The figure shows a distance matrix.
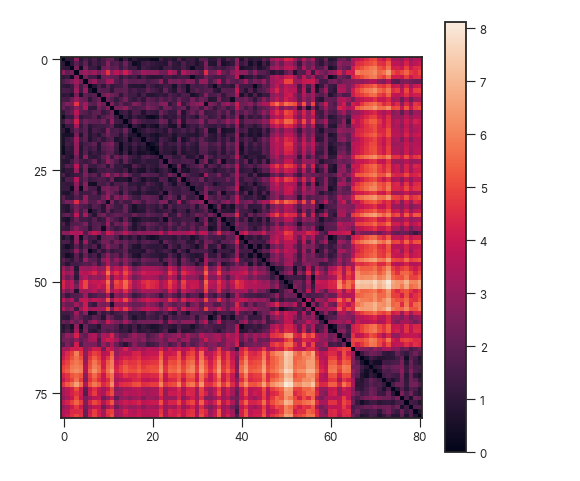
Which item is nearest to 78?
76
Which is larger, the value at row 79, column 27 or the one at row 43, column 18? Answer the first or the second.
the first
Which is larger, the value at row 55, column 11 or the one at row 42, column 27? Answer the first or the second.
the second
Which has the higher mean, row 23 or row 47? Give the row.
47
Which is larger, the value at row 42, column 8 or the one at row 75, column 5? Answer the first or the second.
the second
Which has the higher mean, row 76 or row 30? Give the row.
76
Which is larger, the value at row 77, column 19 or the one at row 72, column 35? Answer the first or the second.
the second
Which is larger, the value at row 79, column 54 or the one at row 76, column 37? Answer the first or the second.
the first
